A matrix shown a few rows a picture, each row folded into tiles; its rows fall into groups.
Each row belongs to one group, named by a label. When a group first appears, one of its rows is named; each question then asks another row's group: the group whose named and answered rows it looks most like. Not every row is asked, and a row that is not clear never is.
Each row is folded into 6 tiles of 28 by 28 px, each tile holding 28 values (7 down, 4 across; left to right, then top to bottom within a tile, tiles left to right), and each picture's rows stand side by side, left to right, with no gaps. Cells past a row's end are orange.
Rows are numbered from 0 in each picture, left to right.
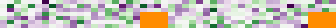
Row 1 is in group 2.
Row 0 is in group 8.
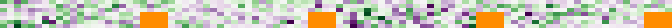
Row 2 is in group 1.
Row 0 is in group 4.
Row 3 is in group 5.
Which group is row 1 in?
4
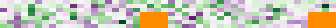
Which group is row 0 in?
1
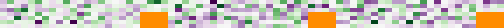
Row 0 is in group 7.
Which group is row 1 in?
8
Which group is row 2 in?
2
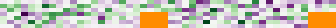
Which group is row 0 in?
5
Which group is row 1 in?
2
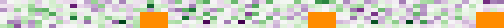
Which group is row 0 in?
1
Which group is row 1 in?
7
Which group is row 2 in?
2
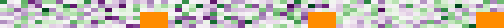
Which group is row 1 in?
8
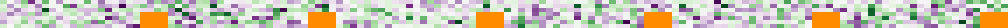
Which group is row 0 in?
2
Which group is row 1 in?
5
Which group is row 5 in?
1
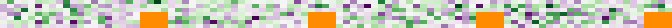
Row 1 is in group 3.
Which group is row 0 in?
7
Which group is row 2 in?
3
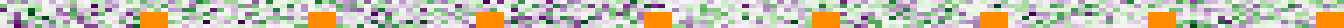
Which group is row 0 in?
1
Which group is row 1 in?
7
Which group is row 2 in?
2
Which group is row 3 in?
8
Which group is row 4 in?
1
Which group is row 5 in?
5
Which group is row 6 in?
5
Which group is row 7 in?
4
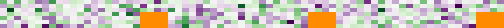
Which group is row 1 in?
4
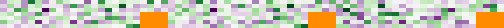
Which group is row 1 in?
7
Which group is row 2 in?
5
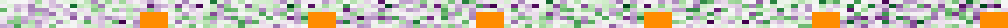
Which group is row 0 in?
4
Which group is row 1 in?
3
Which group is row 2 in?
8
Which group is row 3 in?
3
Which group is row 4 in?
7
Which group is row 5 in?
8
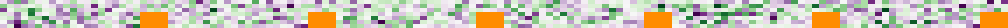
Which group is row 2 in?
3
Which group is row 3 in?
5
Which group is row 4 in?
5
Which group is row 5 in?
2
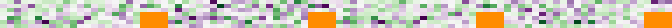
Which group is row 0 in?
3
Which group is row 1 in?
8
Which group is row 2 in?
3
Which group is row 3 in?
2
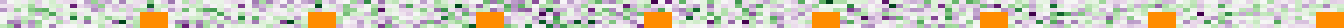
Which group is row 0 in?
1
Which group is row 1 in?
1
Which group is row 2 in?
7
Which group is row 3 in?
2
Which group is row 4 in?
7
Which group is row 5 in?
8
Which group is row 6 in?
5
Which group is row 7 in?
5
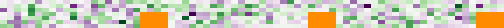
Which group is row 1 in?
5
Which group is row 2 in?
3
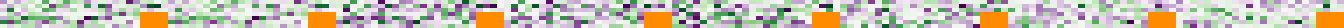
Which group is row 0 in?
3
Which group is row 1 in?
3
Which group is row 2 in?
8
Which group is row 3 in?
8
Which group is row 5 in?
2
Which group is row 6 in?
4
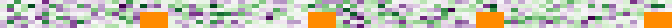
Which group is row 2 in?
5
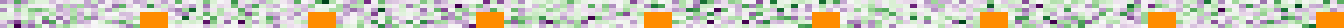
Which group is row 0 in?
1
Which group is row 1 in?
7
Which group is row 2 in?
2
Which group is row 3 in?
3
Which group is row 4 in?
7
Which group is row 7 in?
7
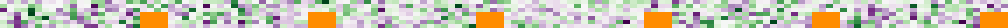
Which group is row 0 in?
1
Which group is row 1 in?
7
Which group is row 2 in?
7
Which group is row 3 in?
4
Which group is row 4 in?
5
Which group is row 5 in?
4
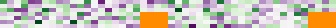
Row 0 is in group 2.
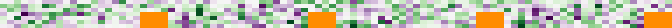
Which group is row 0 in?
5
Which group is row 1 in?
1
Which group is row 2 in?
4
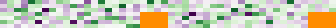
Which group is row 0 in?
7
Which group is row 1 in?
5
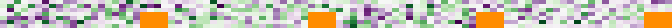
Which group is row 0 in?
8
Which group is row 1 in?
3
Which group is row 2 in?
4
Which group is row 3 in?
2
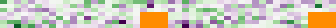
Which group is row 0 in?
4
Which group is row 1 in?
1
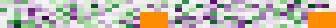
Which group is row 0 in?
4
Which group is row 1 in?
8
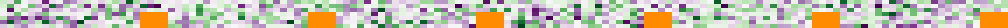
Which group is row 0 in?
8
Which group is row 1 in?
1
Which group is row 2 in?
2
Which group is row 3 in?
4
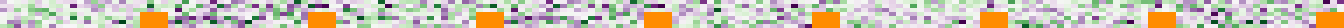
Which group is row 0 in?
1
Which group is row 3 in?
8
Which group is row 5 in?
4
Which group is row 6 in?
4
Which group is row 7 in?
2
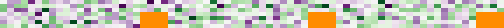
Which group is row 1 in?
3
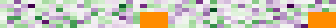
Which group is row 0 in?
3
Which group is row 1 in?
2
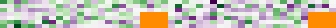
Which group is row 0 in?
4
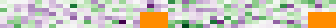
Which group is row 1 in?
4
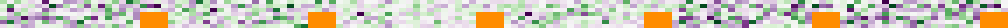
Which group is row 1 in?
7
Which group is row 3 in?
5
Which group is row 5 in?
8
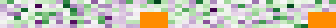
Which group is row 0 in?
7
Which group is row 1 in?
7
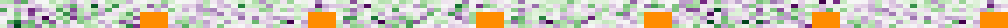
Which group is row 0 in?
4
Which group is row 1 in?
4
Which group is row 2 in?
3
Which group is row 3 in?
3
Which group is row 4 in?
2
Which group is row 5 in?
4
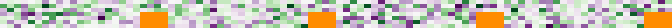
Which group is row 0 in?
5
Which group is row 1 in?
7
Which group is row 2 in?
8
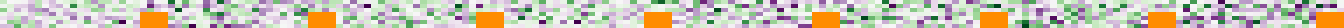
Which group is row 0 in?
4
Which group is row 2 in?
3
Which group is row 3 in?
7
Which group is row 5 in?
3
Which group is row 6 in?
4
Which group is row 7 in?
8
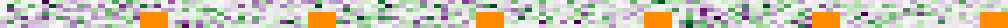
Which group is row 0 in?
8
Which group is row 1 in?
1
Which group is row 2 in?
3
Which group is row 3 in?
7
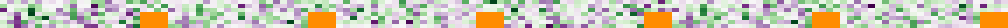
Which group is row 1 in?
1
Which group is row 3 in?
7
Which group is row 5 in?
3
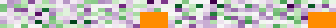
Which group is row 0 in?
2
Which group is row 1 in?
8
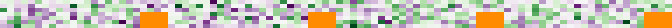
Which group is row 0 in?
4
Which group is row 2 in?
4
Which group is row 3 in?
1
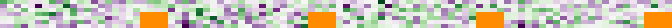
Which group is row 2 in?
3
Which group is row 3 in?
1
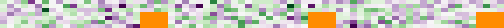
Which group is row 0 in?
2
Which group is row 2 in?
1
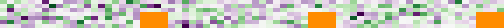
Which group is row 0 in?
8
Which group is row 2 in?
5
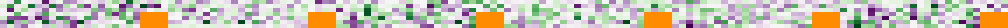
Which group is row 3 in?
1
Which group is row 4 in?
1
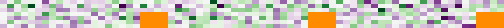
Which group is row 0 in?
8
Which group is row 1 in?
3
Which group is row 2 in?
2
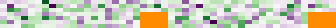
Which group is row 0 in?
3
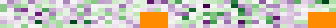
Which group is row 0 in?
2
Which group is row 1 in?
7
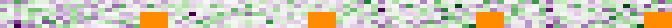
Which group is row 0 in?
1
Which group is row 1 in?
5
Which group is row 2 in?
7
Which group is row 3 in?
7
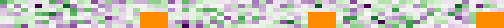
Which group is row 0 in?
7
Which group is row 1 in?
1
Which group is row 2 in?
3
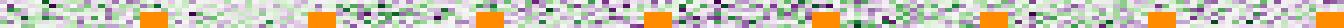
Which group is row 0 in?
3
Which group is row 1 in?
5
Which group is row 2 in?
5
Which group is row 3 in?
2
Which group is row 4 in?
8
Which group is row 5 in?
4
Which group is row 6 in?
5
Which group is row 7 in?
2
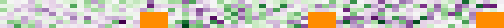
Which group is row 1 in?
4
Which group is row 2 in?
8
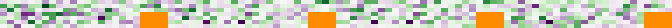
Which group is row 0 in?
5
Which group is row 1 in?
7
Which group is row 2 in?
7
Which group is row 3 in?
3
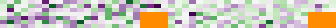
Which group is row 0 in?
8
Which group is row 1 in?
5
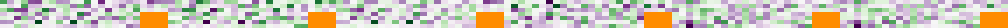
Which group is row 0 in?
2
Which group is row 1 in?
7
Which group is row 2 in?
2
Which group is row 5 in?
1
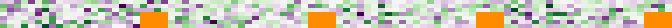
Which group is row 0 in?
2
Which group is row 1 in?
3
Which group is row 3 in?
5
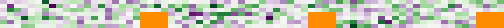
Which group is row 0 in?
3
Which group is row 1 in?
5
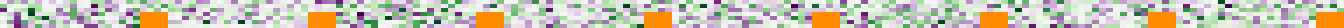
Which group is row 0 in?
1
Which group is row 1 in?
2
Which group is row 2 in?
5
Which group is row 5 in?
5
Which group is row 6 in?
7
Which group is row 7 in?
3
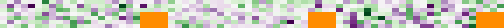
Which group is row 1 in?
4
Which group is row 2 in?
1
